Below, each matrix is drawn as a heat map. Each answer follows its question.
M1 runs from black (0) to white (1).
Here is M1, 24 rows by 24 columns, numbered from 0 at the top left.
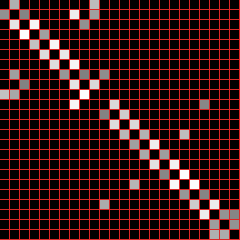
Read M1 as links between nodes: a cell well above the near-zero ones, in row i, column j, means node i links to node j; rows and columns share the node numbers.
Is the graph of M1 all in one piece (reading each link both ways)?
yes
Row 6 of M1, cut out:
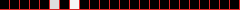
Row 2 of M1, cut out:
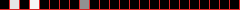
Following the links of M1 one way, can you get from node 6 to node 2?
yes
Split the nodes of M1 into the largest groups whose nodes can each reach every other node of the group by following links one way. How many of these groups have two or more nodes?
1
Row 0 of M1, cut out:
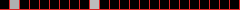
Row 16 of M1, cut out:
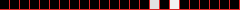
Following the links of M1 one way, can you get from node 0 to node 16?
yes
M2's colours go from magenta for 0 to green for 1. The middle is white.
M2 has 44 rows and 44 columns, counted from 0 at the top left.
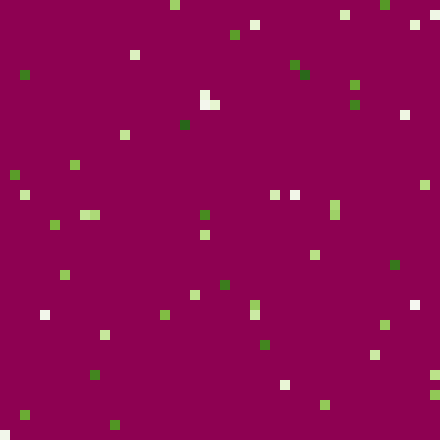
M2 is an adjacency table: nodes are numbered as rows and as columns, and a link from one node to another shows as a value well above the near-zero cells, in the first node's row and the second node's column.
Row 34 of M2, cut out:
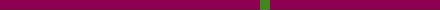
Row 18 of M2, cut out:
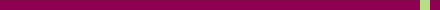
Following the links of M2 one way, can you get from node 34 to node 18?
yes
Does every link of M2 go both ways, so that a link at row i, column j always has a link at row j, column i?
no
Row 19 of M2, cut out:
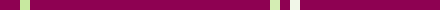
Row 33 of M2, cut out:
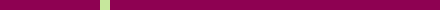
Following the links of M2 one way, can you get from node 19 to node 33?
no
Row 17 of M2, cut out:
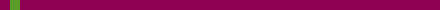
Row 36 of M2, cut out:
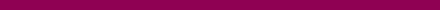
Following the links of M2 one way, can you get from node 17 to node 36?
no
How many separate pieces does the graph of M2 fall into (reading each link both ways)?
6
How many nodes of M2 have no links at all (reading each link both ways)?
4
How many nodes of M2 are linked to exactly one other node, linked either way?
2
